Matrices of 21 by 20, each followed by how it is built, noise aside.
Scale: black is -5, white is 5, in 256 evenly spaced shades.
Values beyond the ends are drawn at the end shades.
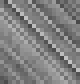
Toeplitz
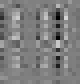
low rank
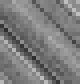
Toeplitz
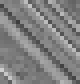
Toeplitz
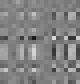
low rank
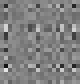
low rank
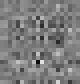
low rank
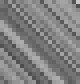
Toeplitz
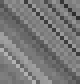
Toeplitz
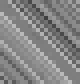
Toeplitz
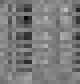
low rank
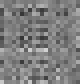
low rank
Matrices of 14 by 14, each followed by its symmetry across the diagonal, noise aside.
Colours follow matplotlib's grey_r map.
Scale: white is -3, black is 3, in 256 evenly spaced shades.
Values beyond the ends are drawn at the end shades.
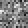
neither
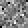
symmetric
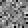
symmetric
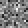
neither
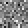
neither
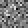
symmetric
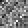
symmetric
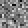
neither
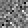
symmetric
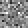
neither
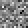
neither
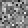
symmetric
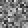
symmetric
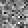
neither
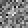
symmetric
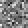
neither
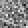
symmetric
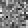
neither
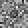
symmetric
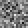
symmetric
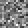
neither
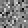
neither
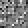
symmetric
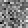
neither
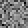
symmetric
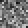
neither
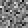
neither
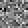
neither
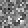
symmetric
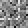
symmetric
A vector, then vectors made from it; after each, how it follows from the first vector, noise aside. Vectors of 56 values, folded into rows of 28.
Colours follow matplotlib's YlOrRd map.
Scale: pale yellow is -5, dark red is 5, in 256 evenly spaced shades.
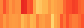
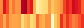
scaled up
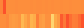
partly zeroed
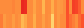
partly zeroed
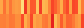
sign-scrambled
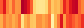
scaled up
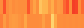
partly zeroed
